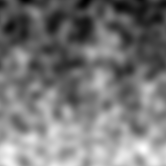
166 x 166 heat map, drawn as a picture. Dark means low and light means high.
No row or column stands out. No lone cell stands out from its neighbours. No regular stripes run through it. There is an overall slope up to the bottom. The texture varies smoothly and slowly.
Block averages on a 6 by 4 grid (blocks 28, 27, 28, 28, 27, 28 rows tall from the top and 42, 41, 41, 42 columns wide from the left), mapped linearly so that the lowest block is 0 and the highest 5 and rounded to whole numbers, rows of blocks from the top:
1 1 1 0 | 1 1 2 1 | 2 1 2 1 | 3 2 3 3 | 3 4 4 3 | 5 5 5 5
